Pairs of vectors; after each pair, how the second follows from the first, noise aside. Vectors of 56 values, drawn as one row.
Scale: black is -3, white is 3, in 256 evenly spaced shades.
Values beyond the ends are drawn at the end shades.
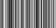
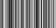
copied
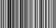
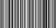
shuffled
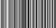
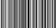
copied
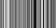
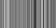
shrunk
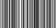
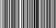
copied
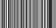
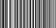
shuffled
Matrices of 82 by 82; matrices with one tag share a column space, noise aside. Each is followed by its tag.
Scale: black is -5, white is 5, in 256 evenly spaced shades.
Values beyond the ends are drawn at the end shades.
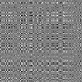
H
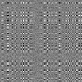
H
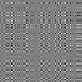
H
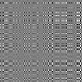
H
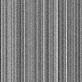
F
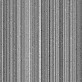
F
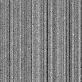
F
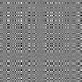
H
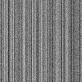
F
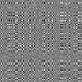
H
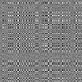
H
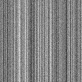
F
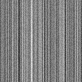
F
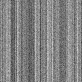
F
